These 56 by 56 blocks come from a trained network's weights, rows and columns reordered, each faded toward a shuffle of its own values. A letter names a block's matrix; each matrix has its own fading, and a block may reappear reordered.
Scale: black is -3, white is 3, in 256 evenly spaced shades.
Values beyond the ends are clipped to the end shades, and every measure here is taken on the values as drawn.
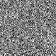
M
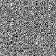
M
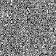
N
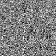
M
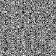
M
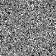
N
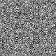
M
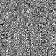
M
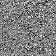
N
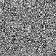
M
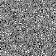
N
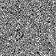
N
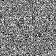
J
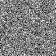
J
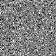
N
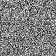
J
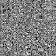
M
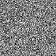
M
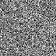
M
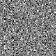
N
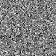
J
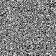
J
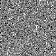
N
